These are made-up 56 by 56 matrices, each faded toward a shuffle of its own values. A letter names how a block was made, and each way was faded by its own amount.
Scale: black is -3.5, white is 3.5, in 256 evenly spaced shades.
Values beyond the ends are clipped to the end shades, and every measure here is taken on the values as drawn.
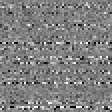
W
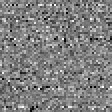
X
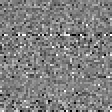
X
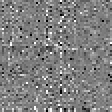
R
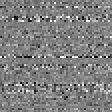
W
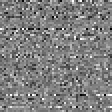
X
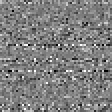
X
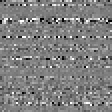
W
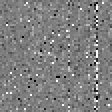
R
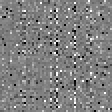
R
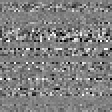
W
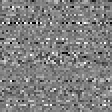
W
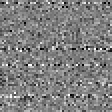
X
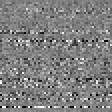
W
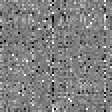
R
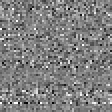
X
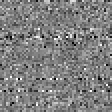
X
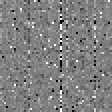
R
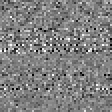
X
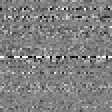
W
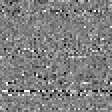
X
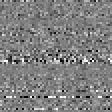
W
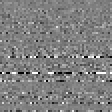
W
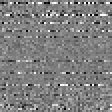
W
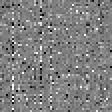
R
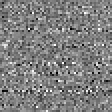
X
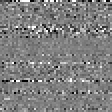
W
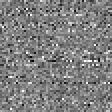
X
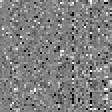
R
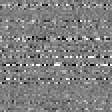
W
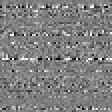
W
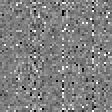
R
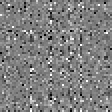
R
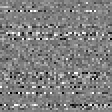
W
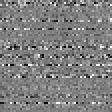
W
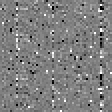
R
